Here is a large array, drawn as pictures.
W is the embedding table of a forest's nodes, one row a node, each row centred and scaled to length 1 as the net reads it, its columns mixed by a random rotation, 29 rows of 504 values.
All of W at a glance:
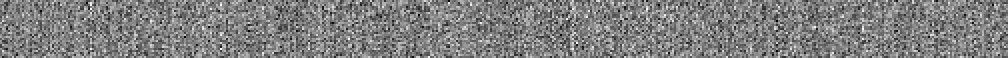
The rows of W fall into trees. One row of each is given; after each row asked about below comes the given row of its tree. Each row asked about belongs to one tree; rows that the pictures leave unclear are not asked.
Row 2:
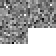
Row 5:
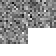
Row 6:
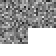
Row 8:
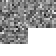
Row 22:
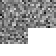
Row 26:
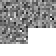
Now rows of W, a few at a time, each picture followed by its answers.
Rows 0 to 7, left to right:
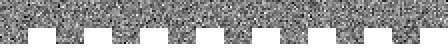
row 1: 2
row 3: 26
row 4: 26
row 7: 8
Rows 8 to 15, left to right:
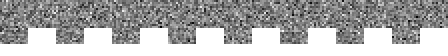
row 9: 26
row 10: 22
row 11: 6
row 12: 22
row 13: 5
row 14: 5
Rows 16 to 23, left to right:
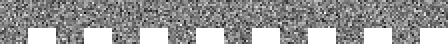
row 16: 26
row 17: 2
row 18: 8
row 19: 22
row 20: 6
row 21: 2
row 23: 22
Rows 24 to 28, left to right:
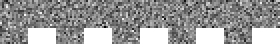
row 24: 2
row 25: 22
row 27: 26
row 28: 6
